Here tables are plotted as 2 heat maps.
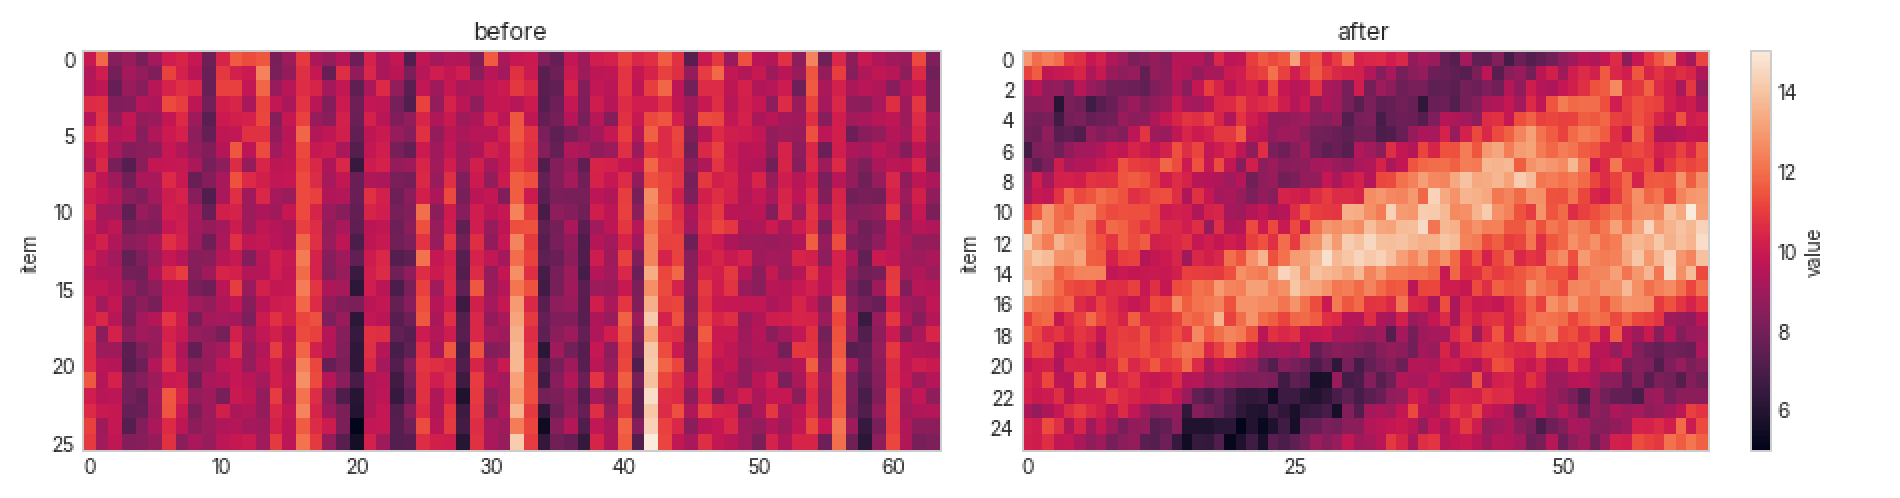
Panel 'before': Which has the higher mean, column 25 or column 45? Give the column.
25
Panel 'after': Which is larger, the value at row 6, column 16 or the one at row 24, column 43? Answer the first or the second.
the first
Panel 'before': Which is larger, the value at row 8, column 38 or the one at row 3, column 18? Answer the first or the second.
the first
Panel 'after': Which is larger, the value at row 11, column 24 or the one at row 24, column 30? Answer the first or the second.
the first
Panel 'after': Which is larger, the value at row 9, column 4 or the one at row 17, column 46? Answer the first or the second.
the first
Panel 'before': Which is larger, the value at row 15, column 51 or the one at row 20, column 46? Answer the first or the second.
the second
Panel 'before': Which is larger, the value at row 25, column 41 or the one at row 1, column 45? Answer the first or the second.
the second
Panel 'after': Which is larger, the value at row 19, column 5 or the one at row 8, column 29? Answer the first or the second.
the first
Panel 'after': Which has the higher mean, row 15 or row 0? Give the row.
15
